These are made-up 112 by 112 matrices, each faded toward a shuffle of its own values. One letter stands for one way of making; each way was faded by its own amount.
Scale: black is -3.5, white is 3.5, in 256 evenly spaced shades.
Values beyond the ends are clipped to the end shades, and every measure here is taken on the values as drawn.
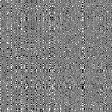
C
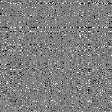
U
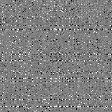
U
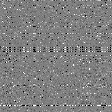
U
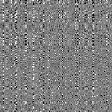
C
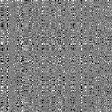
C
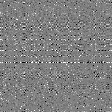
U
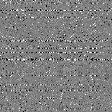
U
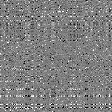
U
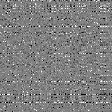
U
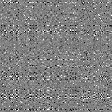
U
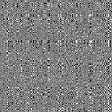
C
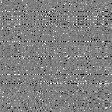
U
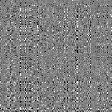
C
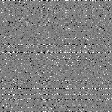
U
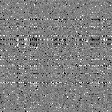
U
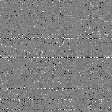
U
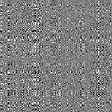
C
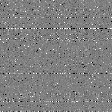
U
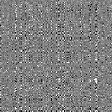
C
